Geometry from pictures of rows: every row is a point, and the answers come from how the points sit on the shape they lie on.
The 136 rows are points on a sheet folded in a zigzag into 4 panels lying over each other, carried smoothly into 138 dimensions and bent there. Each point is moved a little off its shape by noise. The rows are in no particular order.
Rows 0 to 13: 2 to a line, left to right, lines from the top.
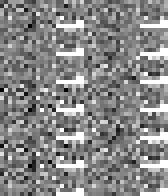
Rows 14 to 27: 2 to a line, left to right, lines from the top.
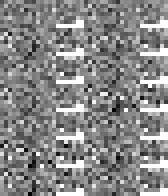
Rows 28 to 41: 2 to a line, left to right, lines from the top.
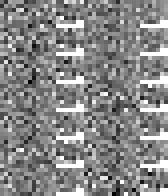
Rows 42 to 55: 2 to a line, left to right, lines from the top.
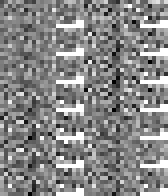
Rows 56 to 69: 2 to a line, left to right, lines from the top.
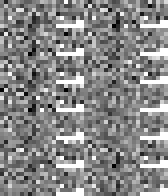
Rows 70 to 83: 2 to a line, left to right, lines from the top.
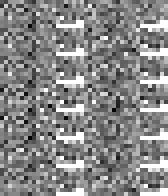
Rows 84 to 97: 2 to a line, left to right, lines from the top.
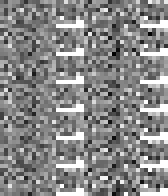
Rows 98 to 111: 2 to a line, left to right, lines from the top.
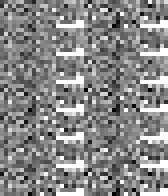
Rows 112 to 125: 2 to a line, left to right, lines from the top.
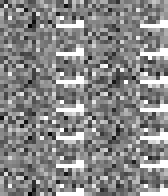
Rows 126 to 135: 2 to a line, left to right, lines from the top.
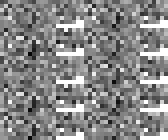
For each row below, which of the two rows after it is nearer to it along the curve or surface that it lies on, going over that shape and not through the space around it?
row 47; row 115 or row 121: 121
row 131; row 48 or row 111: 48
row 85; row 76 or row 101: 76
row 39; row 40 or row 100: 40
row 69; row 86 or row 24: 86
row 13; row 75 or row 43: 43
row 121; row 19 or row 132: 132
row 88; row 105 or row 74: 74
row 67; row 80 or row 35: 35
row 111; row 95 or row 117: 117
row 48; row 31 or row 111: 111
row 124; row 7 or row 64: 64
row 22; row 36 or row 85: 85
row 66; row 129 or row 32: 129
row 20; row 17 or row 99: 17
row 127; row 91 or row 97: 97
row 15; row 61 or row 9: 61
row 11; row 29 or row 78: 29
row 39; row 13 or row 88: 88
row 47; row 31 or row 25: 25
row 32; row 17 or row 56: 56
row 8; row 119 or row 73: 73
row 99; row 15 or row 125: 125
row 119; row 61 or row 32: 61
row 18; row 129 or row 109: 109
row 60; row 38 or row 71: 71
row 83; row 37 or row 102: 102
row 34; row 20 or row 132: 20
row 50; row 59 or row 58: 58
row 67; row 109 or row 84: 84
